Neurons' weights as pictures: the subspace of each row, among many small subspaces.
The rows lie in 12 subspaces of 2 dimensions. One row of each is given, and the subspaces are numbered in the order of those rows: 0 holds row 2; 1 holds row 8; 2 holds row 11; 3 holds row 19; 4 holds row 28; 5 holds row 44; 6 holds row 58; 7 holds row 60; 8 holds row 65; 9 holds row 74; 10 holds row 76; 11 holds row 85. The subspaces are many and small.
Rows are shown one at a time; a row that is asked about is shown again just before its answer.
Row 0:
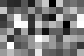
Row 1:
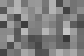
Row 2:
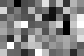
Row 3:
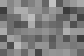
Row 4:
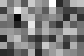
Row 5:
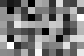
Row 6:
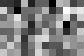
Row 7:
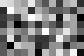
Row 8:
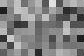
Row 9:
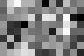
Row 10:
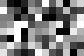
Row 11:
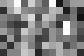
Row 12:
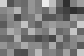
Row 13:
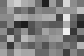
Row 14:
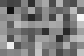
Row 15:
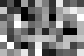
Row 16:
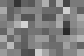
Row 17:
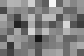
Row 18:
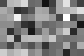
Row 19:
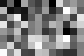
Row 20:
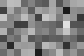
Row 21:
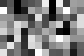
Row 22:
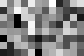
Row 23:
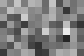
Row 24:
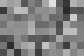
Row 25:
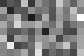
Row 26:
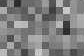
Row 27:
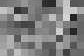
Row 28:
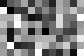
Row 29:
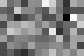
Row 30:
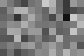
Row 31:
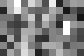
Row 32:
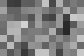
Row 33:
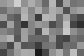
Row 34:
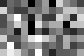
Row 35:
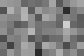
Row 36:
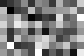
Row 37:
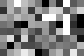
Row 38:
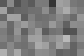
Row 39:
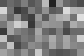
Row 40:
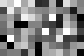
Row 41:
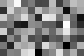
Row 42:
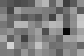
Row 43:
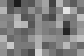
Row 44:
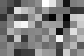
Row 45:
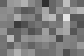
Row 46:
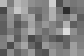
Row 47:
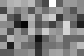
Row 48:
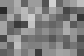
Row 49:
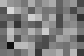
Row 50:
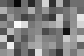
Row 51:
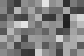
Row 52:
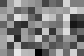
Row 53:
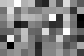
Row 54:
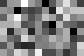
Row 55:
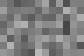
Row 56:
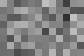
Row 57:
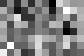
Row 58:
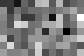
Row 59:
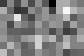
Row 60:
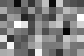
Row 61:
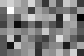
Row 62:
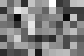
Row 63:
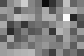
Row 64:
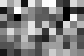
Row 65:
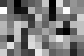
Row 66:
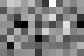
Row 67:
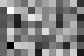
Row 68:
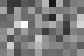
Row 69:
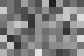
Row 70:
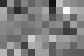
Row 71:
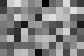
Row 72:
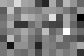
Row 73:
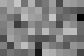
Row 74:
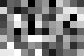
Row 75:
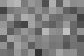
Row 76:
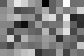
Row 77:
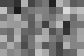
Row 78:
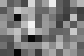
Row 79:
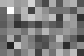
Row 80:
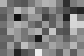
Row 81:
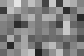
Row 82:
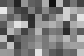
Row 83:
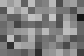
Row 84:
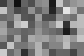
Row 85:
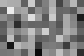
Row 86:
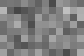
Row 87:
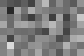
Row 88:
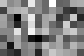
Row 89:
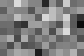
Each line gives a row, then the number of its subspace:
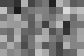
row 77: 2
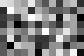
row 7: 4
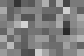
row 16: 10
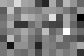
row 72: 6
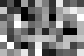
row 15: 6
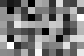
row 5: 11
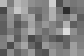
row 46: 8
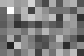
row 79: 4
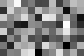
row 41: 5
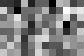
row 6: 2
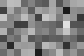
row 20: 5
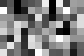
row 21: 8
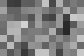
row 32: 2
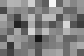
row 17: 9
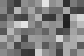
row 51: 5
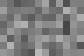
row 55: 10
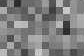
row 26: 0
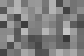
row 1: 3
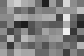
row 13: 7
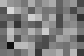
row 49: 4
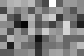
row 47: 9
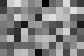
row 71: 8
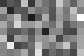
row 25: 11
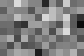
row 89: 0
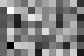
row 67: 4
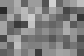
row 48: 1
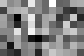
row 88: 9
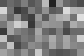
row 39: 1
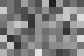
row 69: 1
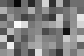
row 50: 7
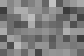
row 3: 1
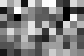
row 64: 2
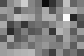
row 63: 2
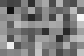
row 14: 11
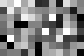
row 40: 6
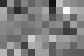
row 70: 8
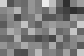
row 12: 8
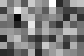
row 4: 7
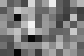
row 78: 9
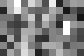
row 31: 2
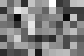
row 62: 7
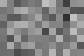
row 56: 10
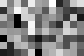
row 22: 7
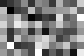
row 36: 4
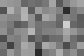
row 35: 5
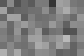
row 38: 3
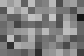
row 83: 11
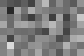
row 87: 11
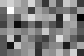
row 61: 4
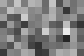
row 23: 3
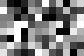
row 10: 8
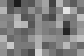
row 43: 10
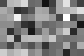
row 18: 7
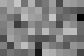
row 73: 6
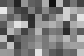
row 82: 1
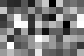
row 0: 9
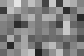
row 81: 10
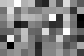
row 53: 6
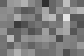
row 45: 10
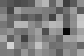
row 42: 6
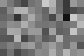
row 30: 10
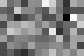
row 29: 2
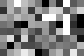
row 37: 0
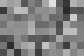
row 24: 5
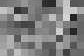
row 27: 5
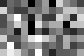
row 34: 9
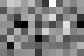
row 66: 9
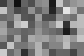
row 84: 0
